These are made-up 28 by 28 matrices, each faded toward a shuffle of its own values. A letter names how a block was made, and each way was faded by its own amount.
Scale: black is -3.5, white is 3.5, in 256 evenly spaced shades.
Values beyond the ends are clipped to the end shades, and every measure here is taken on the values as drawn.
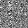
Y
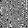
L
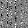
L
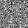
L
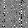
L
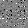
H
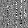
L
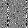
L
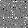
H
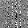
L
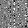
L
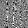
L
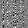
L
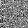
Y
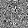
Y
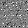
H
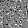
H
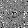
H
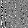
L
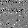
H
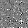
H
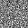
Y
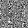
Y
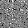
H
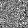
Y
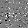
H
